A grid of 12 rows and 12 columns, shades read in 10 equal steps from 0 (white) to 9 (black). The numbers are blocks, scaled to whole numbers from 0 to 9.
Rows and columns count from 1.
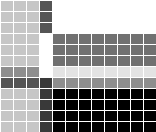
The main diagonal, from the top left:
2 2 2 0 5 5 1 4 9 9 9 9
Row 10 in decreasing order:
9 9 9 9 9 9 9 9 7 2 2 2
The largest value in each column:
6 6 6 7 9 9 9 9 9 9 9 9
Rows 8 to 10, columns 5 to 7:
4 4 4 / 9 9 9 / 9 9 9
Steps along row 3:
same same up down same same same same same same same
